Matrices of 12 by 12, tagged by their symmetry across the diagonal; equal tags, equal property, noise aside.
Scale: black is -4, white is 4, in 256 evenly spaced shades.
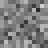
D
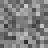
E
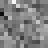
E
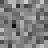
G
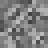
D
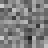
G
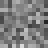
E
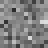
G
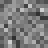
D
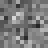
D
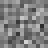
E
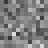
G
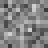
D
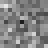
G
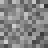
D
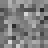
E
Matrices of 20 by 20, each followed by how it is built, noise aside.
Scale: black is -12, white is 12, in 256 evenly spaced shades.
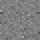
noise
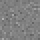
noise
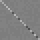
diagonal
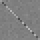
diagonal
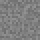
noise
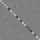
diagonal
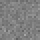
noise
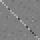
diagonal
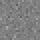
noise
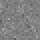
noise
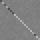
diagonal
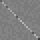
diagonal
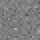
noise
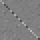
diagonal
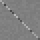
diagonal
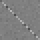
diagonal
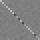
diagonal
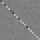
diagonal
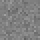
noise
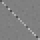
diagonal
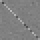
diagonal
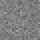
noise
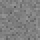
noise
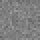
noise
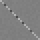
diagonal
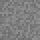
noise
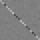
diagonal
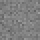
noise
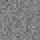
noise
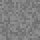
noise
